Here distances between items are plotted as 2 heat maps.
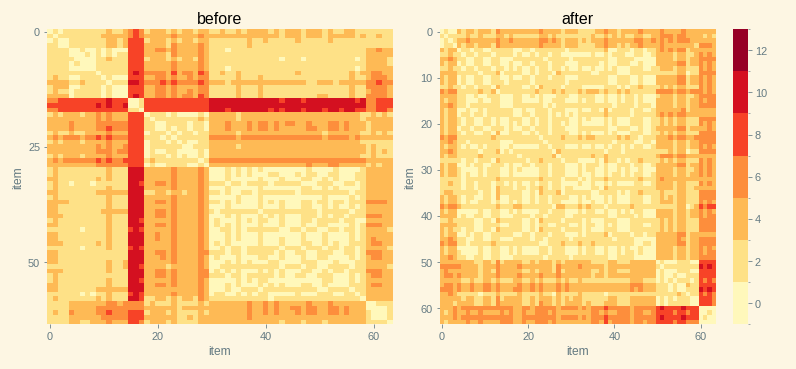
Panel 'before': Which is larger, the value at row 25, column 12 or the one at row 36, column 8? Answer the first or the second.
the first
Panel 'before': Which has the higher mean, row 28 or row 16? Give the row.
16
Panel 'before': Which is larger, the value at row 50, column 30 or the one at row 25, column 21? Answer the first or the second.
the second
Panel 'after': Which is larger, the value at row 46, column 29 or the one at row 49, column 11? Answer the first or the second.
the first
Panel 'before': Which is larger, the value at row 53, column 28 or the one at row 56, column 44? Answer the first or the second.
the first
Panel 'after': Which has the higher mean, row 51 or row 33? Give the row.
51
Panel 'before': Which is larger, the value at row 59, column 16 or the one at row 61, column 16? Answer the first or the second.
the second
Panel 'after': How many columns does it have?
64
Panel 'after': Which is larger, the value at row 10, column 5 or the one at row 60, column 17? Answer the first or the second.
the second
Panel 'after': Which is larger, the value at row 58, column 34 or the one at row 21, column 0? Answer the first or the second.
the second
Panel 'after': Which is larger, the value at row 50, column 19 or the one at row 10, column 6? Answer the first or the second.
the first
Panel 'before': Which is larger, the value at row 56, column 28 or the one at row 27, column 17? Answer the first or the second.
the second
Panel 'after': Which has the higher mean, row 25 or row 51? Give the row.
51
